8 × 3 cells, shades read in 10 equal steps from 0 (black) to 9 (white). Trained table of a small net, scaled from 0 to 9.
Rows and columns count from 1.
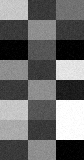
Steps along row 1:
down up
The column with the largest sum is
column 3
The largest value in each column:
7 5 9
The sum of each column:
31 27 33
